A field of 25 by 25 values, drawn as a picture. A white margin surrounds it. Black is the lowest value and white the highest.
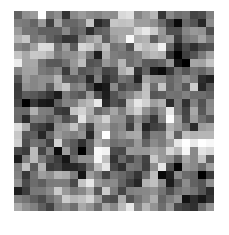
Seam: none. Mirror symmetry: none. Slope: none. Average level on the scale: 50%. Histogram: bell-shaped.
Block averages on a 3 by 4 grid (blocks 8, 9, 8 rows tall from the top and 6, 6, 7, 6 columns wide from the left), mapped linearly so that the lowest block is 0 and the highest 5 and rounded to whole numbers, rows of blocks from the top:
4 2 5 0 | 1 3 3 4 | 1 4 2 1
